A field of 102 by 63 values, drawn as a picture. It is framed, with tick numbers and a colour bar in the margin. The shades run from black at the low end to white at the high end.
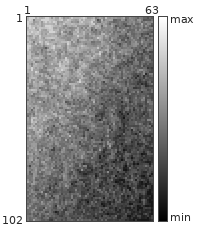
The top left is the ninth with the highest average. The ninth with the lowest average is the bottom right. No single row or column stands out from its neighbours. The field climbs toward the top left. The halves do not mirror each other.
